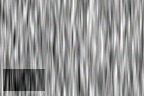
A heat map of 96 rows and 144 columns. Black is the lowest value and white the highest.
Grain: streaks running down. Mirror symmetry: none. Odd patch: lower, in the bottom left. Ninth with the lowest average: bottom left.
